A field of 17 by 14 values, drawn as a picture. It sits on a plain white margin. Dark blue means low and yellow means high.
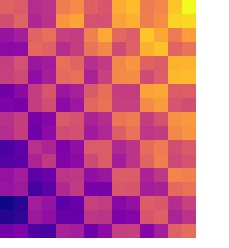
Ninth with the highest average: top right. Slope: up to the top right. Ninth with the lowest average: bottom left. Grain: checkered. Lone odd cells: none.
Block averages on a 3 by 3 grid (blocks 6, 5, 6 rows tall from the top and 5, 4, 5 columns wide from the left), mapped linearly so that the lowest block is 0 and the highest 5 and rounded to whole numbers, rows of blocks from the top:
2 4 5 / 1 2 4 / 0 1 3
